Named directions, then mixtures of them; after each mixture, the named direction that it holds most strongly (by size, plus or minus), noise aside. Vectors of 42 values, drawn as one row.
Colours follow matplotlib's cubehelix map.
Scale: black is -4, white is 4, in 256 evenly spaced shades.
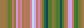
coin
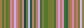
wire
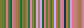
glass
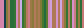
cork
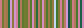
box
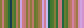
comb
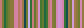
wire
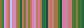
comb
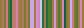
glass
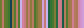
comb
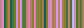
cork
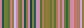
wire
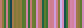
glass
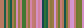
glass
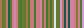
glass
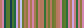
cork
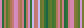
wire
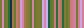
comb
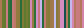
glass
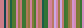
cork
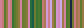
coin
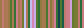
wire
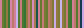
box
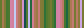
wire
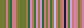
glass
